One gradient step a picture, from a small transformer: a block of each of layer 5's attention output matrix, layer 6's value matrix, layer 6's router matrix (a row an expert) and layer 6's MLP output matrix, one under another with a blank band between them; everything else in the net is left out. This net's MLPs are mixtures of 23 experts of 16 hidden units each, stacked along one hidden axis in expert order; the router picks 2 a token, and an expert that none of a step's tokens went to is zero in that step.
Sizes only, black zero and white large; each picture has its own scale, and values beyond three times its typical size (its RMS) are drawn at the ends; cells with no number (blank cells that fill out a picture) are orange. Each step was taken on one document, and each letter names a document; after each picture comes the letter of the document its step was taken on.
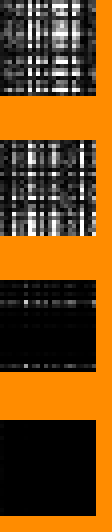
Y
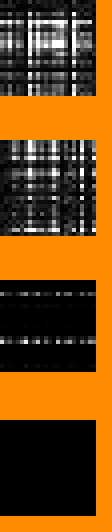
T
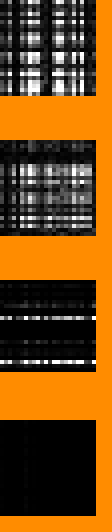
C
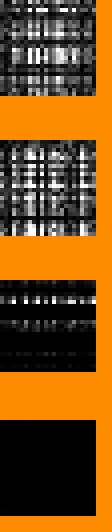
Y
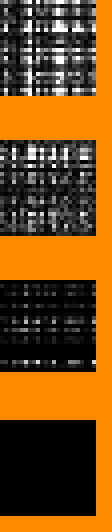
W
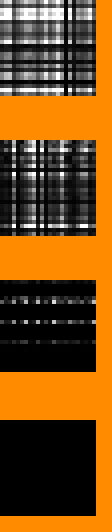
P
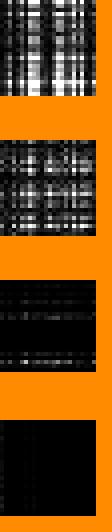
C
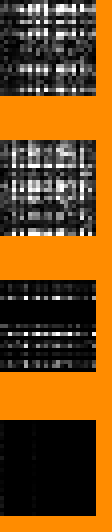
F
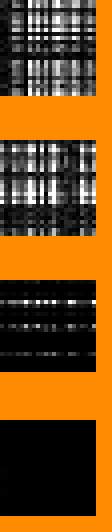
Y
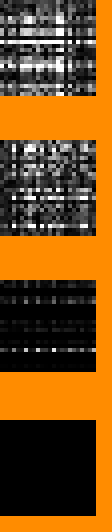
P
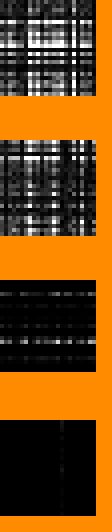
T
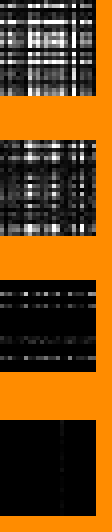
T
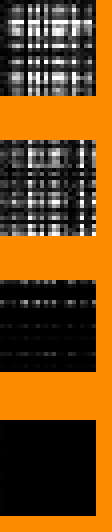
Y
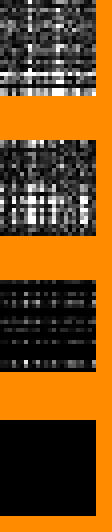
W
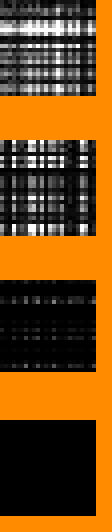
P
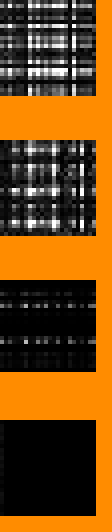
T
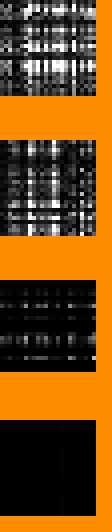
T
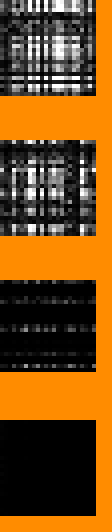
Y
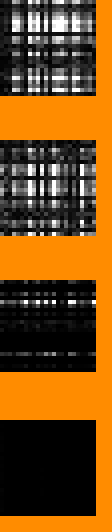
Y
